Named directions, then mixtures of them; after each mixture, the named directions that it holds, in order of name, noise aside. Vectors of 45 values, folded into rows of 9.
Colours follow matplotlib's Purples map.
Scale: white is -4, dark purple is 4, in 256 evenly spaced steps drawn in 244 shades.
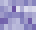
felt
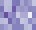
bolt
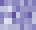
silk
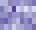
felt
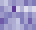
felt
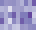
bolt, felt, silk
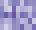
bolt, felt, silk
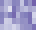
felt, silk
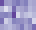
bolt, felt, silk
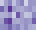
silk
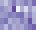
felt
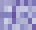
bolt, felt, silk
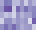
bolt, felt, silk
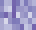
bolt, silk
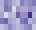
bolt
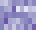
felt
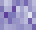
bolt, felt
